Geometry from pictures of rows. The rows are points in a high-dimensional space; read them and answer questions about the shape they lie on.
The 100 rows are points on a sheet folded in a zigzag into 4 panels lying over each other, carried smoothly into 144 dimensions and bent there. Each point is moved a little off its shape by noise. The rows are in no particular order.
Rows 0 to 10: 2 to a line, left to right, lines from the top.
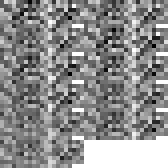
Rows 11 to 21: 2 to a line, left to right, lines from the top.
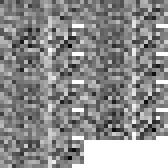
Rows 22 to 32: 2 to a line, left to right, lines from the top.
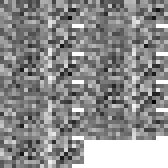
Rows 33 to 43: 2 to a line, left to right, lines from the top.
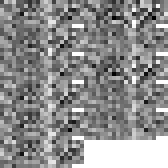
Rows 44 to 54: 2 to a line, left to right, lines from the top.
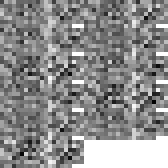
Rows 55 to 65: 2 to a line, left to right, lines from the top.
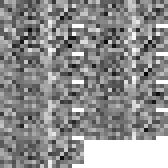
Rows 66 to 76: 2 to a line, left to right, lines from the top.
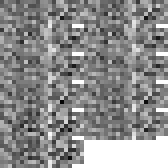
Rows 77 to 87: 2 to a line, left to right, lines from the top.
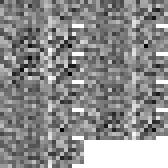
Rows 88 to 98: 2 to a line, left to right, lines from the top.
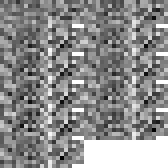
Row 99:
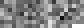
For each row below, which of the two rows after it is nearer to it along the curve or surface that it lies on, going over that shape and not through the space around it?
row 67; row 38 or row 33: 38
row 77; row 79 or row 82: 82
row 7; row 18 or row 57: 57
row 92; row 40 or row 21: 40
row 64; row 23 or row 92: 92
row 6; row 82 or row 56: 82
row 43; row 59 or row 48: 59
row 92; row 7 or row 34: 34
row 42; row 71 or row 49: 71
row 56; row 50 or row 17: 50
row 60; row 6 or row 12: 6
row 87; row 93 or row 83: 93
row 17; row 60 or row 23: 60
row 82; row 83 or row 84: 84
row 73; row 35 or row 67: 35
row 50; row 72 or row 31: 31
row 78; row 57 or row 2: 57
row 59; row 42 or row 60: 42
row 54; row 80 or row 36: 36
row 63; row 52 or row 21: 21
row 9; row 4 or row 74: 4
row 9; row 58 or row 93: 58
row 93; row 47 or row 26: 47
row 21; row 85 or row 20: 20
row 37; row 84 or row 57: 84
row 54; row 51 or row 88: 51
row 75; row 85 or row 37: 85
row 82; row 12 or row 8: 8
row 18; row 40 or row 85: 40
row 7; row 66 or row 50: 50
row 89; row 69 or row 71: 71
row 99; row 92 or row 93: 92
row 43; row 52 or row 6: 6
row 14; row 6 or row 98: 98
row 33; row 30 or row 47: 30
